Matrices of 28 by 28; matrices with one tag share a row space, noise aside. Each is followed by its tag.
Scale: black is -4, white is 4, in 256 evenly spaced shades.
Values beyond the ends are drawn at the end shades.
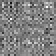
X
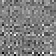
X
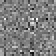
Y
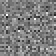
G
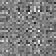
G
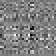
Y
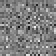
G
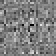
Y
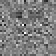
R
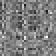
R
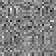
X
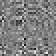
R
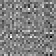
X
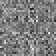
Y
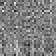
X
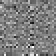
Y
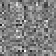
R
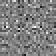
G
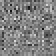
X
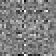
R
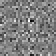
Y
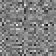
R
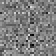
Y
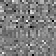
Y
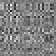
X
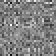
X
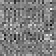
X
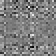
Y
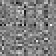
R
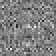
X
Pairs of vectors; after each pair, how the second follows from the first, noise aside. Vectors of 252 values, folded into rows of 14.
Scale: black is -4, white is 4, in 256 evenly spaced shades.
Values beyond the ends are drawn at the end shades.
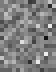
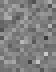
shrunk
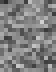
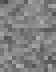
shrunk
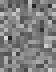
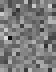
sign-scrambled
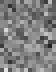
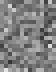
sign-scrambled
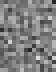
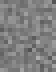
shrunk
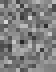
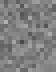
shrunk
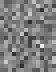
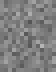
shrunk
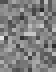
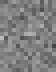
shrunk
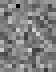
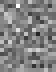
sign-scrambled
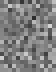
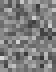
sign-scrambled
